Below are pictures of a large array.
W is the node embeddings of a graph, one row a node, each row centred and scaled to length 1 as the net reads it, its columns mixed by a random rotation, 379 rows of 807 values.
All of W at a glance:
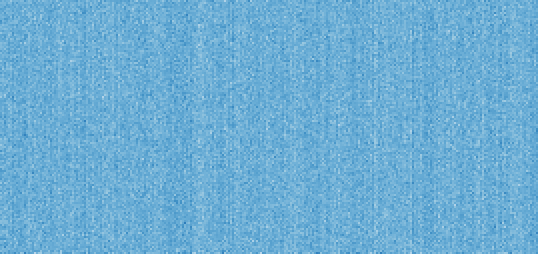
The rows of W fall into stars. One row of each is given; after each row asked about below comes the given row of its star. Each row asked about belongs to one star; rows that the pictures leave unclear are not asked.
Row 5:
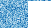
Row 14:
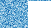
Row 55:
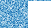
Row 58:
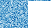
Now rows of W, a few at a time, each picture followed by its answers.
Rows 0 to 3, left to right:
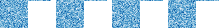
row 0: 58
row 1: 55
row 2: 55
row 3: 14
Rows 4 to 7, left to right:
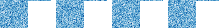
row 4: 55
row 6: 14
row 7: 55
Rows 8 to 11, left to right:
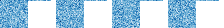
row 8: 5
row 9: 58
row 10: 14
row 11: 58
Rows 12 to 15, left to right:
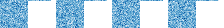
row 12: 58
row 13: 5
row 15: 55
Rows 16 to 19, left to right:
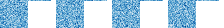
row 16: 5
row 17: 14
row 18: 58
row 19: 58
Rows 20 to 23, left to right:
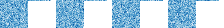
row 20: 55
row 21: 5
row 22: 5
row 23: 55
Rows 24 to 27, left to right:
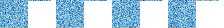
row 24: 55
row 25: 58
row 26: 5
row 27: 5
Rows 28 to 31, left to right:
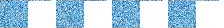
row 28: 58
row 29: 55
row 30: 55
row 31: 55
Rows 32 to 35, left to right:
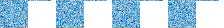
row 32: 58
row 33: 55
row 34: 58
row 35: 55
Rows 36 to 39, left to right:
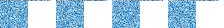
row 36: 5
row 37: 14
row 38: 14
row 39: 14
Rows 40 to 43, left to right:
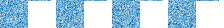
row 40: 5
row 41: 55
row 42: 5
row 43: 14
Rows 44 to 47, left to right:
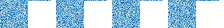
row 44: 55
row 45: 58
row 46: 5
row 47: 14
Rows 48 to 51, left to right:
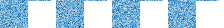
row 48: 5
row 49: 14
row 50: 5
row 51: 55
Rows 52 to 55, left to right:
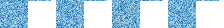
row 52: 5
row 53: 55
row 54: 5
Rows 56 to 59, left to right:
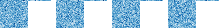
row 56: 58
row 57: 55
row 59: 55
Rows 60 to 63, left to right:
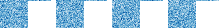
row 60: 14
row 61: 58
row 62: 55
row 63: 14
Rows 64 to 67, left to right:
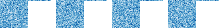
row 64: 5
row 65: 5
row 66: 14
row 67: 58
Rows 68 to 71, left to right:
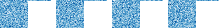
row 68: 5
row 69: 58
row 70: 5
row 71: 55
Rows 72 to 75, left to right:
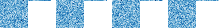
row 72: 58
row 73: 14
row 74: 5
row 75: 55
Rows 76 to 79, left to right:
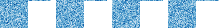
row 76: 58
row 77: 14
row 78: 14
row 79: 5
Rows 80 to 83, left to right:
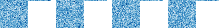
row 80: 58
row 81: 14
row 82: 5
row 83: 55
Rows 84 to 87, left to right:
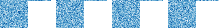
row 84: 14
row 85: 55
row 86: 14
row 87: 5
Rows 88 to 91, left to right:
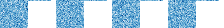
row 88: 58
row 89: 58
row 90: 5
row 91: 5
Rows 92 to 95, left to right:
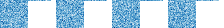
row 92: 5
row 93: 58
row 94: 14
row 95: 55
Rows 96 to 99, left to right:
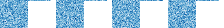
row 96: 5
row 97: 5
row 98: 58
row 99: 14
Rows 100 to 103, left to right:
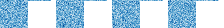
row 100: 58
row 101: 58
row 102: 55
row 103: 58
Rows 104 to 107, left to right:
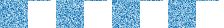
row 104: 55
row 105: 14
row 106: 55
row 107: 5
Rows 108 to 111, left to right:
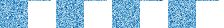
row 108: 55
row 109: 5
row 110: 58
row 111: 5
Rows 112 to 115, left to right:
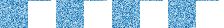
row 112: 55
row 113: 14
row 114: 55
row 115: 5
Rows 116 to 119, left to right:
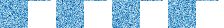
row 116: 5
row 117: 55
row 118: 55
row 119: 5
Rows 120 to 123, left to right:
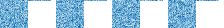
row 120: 58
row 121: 14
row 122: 14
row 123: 55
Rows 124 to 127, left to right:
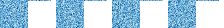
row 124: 14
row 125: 5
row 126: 55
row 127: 5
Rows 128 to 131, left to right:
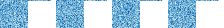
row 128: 5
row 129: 58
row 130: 55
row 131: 5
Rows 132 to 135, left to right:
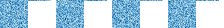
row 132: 55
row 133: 14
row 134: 58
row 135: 5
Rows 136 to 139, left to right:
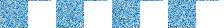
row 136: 14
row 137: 55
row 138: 14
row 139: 5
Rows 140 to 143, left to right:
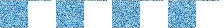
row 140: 58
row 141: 5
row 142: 14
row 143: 14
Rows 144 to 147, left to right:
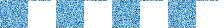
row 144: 5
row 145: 5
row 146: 5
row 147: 5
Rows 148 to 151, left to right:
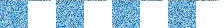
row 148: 55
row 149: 5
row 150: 58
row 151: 14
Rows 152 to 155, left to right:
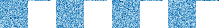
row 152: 58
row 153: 55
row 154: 58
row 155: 14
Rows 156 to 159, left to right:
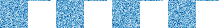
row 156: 5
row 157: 55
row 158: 55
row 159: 55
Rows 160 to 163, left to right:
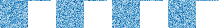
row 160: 55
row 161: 14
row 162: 58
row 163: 55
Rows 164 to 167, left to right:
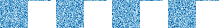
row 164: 5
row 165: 58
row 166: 55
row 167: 5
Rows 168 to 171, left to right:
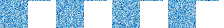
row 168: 58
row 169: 5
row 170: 14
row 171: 55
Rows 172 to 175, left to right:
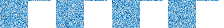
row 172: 58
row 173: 14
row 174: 58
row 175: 55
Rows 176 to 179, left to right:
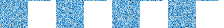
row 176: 58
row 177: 58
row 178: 5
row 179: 14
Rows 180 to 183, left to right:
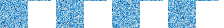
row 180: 58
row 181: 58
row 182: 55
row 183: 55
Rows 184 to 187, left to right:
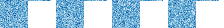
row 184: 58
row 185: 5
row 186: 14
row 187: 55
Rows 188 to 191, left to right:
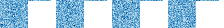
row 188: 55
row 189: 55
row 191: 5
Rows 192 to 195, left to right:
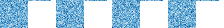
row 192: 58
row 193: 55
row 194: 5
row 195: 5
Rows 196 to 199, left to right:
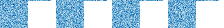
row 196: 58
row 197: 5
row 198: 5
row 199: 5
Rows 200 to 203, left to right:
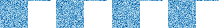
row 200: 58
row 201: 58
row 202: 58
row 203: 55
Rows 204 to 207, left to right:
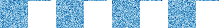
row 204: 5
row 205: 55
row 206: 58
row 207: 14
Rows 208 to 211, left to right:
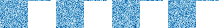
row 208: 58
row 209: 5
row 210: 14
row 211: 5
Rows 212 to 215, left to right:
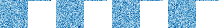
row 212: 14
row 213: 14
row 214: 14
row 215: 5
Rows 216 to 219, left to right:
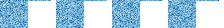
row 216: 5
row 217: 14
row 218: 58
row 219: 14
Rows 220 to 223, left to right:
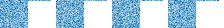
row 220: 5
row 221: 58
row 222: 5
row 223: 55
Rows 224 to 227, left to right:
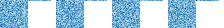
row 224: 55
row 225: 55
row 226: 55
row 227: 14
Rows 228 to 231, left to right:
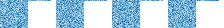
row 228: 5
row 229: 58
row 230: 14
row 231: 58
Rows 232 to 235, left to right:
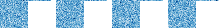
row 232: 58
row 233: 55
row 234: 5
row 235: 58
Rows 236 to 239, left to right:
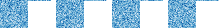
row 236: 5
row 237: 55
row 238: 55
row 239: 58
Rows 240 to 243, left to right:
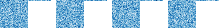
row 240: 58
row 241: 14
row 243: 5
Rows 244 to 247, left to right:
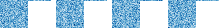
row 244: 58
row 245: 55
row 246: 5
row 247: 5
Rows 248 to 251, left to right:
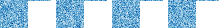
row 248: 14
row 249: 5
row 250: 5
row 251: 14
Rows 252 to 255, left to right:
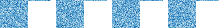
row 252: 58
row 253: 55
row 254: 14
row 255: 55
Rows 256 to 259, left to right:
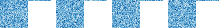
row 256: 58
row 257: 58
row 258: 55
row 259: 14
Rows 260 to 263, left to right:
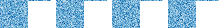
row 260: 55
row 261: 14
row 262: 55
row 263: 5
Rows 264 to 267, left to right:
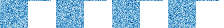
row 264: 14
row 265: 55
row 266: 58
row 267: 5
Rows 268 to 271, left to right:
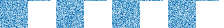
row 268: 58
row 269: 55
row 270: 55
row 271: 58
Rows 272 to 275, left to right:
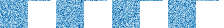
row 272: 5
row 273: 14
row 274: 14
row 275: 58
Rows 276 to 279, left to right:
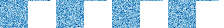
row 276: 58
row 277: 5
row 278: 55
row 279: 55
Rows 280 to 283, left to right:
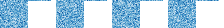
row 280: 5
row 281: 14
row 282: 14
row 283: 55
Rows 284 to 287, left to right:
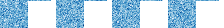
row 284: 14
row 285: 14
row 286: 58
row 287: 55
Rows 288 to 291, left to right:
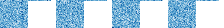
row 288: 14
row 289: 14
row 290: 5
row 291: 14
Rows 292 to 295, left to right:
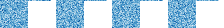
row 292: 58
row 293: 58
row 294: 5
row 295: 55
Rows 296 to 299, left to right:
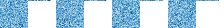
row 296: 5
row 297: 58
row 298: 55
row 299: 14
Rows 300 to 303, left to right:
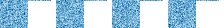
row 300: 5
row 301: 5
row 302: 55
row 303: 55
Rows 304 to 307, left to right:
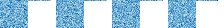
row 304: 5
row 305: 55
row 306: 14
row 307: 58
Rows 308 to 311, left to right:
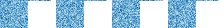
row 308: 58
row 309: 58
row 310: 14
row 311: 5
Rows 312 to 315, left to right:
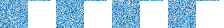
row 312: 5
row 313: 55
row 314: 14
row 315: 14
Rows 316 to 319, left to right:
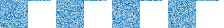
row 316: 55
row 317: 14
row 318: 58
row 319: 5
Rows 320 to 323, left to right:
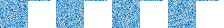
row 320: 5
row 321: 55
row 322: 5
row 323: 5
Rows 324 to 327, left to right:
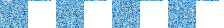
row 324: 14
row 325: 5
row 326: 5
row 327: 55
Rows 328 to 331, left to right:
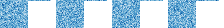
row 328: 55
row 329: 5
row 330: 14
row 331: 5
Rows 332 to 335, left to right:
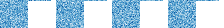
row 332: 5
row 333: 14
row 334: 5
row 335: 14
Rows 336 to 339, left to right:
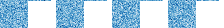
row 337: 58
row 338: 55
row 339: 58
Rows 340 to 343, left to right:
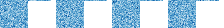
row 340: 58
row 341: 58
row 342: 14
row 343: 5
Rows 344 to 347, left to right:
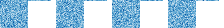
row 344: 58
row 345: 5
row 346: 14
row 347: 14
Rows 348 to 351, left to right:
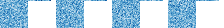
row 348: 14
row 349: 58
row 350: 5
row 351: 14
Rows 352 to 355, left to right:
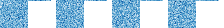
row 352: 14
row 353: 58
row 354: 58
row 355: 55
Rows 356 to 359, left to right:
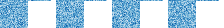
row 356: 5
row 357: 5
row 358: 55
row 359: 55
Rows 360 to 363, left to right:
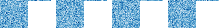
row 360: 14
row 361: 5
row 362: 5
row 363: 58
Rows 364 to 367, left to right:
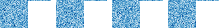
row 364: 58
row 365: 55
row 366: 55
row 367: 55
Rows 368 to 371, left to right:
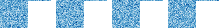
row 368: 5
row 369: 5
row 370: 58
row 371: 55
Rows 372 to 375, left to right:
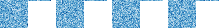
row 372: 14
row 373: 55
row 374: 55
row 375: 14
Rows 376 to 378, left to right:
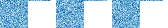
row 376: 58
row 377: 14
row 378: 58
